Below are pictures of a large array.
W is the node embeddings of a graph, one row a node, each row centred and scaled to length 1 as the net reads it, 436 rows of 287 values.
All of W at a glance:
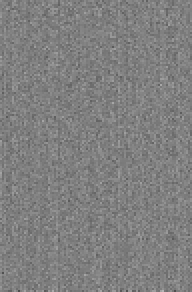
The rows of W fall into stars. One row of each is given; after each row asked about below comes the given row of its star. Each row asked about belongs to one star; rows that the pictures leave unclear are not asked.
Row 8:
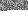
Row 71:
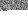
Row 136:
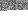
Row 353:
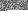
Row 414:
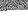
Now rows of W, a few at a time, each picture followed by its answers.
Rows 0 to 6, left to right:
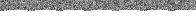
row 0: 414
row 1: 353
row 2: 136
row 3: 353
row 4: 353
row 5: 8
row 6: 8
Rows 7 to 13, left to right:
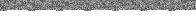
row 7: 136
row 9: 71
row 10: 8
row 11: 71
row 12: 414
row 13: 414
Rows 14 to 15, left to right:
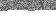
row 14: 414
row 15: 136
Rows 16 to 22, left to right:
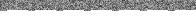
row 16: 136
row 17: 353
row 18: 414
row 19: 353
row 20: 136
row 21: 136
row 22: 136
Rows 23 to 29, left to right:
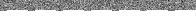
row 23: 136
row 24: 71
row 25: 136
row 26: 414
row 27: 71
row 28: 71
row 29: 8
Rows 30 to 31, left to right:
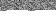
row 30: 71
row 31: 353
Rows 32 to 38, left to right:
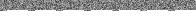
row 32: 353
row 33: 136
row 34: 136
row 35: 136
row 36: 71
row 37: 414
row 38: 71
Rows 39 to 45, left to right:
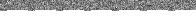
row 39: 8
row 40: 71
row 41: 8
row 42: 353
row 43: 136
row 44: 8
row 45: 71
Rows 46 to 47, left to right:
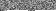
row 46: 353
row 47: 414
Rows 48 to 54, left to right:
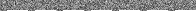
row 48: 8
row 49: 136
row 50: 414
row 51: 414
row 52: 136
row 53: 8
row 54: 8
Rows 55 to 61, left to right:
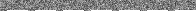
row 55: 414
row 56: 8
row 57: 136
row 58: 71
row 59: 136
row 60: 136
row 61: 71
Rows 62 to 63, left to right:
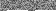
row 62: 353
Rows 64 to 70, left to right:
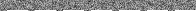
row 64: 414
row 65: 8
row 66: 353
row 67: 136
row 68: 71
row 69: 71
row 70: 71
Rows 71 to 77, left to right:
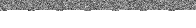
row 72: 353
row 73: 8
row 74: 8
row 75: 71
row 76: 136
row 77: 414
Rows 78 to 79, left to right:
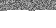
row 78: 414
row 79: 414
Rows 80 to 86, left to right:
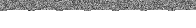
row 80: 353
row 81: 353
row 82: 414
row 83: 136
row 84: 353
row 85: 414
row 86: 136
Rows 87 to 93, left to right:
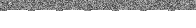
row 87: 8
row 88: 353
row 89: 353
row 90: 353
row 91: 71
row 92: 414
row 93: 71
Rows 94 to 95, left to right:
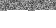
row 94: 353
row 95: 136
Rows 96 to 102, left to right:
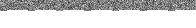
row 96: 414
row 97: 136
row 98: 353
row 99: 8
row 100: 71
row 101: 8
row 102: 71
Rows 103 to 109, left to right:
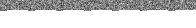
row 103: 8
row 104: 414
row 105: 8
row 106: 136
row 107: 136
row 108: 353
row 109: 414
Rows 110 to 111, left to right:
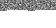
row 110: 136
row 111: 136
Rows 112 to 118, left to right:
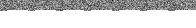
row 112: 353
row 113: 71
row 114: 8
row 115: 8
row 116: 8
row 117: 8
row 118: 8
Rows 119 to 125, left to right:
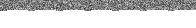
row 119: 353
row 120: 414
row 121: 8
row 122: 8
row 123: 71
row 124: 71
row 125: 136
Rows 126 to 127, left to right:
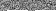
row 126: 353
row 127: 136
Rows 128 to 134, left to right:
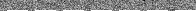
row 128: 136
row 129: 136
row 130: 71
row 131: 71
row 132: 136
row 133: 353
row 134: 8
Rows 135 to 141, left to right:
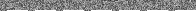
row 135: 353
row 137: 136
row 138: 414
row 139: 71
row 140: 136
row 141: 414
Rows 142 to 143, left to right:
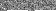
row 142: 8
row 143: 71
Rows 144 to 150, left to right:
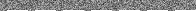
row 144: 353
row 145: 71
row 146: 136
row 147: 8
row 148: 71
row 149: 8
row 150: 71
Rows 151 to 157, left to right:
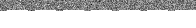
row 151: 71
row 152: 136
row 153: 8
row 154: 353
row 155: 136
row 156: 414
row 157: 136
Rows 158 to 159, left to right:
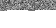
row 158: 71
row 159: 8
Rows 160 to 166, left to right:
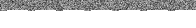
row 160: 136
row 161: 414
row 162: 71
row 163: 414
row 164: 353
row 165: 414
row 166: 8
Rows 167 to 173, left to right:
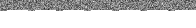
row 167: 414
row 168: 71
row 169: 353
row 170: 353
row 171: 414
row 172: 353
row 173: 414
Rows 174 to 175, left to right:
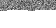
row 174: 136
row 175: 136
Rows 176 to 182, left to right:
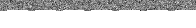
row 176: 136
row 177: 8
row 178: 136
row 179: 8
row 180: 8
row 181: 353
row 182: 8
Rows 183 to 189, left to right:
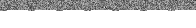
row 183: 8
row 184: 71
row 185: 414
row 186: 414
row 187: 353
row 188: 71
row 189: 71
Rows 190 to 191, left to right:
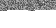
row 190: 136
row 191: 71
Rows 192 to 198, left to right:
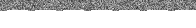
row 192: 136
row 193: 8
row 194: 414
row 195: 8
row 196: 414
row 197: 71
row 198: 414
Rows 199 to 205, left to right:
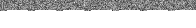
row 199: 136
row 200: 8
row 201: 353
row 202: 414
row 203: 353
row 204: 353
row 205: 353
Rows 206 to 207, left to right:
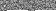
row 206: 414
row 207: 8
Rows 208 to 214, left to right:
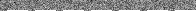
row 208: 8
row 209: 71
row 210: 136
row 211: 136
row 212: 136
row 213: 353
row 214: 71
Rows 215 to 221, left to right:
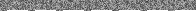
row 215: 71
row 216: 136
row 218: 353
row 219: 353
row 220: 71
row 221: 353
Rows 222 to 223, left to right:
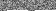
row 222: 353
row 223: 414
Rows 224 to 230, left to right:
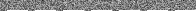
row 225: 136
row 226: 8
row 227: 414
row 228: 414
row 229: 8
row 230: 414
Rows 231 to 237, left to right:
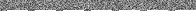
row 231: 353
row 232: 8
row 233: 414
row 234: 414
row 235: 8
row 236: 136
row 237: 414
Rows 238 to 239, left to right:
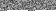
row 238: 136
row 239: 136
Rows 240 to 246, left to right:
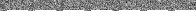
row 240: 71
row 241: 71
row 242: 8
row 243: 71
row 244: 8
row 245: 136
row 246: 136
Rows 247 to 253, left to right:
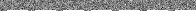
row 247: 414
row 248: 8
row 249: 414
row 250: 414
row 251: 136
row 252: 71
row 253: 71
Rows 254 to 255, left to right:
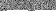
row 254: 414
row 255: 71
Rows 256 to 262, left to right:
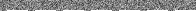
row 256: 71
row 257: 136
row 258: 136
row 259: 353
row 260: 136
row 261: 353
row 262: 136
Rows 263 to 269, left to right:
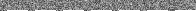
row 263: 71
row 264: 136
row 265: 71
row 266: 353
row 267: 71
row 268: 353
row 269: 8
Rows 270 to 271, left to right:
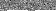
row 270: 136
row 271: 8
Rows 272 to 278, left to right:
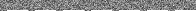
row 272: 136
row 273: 414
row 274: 353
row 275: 414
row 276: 414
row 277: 71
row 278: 71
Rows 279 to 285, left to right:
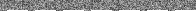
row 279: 136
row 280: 136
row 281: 353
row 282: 136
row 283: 8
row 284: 353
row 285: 353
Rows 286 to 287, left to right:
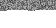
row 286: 136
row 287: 353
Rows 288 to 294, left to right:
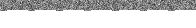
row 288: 136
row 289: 71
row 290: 136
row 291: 353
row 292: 71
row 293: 71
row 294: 71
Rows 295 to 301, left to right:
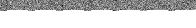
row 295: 8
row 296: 136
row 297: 8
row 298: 8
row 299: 353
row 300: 353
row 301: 414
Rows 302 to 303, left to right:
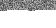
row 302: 71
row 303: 414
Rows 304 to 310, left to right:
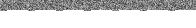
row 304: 414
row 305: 414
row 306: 136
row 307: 353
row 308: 71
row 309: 71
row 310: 8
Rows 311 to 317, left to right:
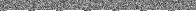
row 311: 71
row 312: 353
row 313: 136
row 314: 353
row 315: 414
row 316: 414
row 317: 136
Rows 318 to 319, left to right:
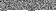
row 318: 414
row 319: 136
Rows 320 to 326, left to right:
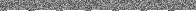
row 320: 71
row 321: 353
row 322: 136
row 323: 71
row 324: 353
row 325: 414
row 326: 414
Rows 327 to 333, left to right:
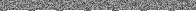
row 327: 8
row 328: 414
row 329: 8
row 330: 71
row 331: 136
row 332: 8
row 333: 353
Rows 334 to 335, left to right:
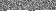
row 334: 71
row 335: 414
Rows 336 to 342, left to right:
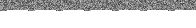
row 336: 353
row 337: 71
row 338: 136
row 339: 136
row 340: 71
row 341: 71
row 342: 71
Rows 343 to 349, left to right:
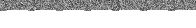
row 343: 353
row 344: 353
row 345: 8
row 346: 71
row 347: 8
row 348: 8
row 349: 8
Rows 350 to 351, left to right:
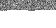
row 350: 8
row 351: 353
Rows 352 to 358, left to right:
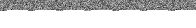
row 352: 136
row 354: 8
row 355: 414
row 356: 414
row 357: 353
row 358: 353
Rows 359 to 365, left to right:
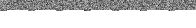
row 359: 414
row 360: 414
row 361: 8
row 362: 353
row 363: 8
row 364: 71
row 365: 414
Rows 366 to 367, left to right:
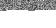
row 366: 71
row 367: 8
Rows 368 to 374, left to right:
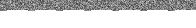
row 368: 8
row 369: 136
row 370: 414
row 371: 414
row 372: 414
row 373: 414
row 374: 136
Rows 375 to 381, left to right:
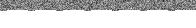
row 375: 8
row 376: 71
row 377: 414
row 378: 353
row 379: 353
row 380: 414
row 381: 8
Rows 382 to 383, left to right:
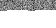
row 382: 136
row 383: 353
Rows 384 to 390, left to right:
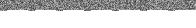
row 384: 8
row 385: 71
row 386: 8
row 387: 414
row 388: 136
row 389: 8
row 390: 414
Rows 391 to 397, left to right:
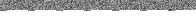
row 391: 414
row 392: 136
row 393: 353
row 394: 71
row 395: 414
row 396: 136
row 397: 414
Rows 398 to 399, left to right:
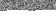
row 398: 136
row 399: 414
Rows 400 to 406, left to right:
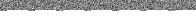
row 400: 414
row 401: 8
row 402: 353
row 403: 353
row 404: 136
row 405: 136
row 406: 414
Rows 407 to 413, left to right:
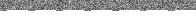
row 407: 71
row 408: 353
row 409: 71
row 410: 414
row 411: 414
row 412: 136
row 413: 136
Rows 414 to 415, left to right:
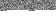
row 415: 71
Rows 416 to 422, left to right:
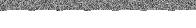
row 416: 71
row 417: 414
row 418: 414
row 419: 353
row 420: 136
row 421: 71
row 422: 136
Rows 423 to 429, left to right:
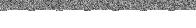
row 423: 136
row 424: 414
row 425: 71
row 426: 414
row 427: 8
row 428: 136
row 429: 8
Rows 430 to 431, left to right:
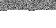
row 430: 136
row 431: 353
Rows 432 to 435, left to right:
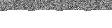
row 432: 414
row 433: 71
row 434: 353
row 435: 353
